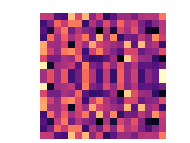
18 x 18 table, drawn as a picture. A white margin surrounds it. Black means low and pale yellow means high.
It is mirror symmetric from top to bottom. No overall slope runs across the table. There is no seam. No single row or column stands out from its neighbours.
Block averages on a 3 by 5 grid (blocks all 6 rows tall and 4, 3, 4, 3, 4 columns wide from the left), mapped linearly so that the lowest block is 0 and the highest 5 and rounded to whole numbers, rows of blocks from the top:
45333 / 43050 / 45333
